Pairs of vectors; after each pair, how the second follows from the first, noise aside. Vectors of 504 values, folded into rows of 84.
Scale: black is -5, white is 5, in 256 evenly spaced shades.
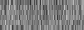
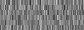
sign-scrambled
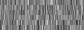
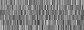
sign-scrambled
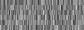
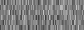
sign-scrambled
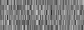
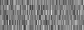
sign-scrambled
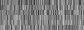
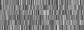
sign-scrambled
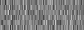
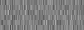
shrunk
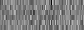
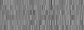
shrunk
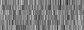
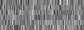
sign-scrambled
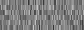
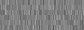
shrunk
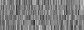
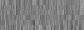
shrunk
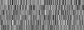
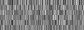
sign-scrambled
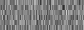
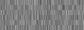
shrunk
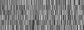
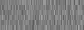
shrunk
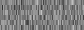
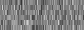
sign-scrambled
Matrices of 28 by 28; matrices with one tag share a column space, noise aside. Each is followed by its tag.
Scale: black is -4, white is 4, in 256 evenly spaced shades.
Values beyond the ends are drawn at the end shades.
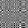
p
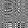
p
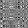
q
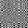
p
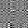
p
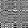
p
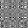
q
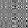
q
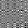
p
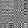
p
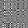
p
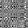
q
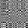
p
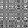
q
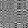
p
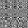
q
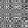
q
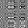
q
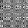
q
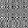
q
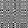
p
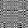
p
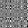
q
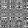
q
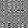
p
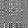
p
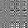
p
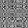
q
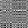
p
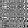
q
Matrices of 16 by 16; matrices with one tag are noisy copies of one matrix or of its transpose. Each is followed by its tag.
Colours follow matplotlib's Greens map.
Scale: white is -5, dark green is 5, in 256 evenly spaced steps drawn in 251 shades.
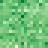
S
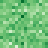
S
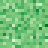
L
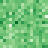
S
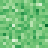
L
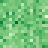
S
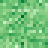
S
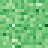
L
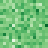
L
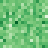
S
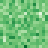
L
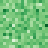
L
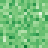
L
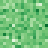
L
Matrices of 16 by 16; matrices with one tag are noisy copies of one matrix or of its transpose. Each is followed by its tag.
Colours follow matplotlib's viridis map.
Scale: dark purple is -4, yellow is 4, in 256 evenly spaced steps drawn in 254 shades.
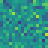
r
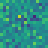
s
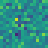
s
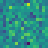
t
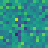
s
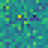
s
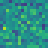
t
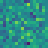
t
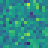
t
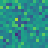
s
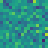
r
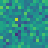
s
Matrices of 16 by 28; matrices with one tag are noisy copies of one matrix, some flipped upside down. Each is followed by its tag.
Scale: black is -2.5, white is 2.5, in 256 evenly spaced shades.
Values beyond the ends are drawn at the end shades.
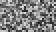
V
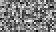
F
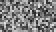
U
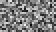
V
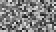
V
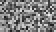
F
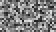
F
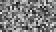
U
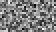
V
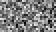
V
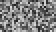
U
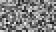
V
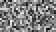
U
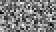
F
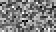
V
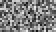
U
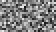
V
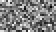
V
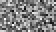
V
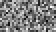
U
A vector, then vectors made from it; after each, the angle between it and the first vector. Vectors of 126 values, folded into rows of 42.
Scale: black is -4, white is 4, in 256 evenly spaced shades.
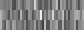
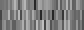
nearly opposite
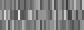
orthogonal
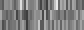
partly aligned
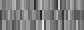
nearly opposite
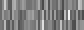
partly opposed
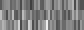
orthogonal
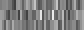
nearly parallel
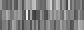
orthogonal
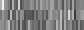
orthogonal
